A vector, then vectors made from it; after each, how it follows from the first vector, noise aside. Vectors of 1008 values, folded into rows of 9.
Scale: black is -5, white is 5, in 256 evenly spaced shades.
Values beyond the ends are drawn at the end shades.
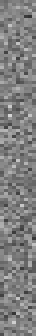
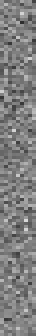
reversed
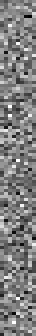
scaled up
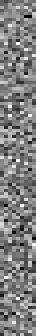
scaled up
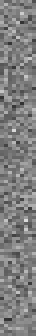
reversed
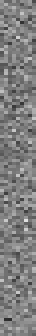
reversed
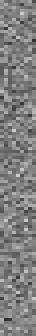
reversed
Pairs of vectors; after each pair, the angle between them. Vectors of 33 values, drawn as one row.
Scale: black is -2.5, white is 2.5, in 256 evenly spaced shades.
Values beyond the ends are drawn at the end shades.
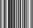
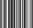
nearly parallel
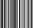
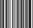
partly opposed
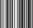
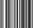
partly aligned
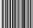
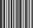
nearly opposite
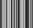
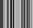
orthogonal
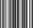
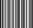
partly aligned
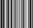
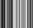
partly aligned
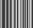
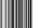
nearly opposite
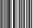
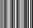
partly opposed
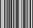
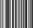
orthogonal
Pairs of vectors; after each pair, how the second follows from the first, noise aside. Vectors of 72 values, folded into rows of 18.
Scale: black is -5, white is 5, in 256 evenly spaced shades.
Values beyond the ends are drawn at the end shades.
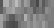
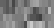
wrapped around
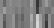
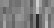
negated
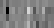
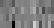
wrapped around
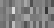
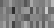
negated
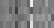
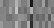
negated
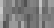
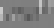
partly zeroed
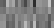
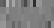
partly zeroed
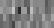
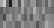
wrapped around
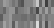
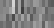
wrapped around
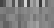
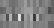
wrapped around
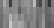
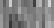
negated
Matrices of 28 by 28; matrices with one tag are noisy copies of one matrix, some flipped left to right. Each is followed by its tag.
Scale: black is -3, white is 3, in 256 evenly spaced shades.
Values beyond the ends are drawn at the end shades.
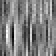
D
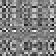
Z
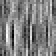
D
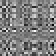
Z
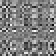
Z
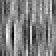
D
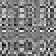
Z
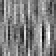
D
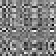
Z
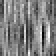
D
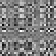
Z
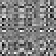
Z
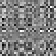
Z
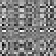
Z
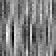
D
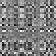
Z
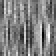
D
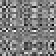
Z
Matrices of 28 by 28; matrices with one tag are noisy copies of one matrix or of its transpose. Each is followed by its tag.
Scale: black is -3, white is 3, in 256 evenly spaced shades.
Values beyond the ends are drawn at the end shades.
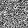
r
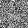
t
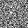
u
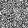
t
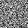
u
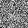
t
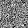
r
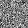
r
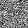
r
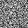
u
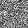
r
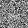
t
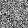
t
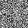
t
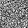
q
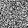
q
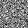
u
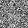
t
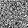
q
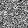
r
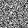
u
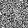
t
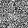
t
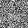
t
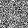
t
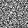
u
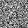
u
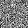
r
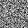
u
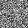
t
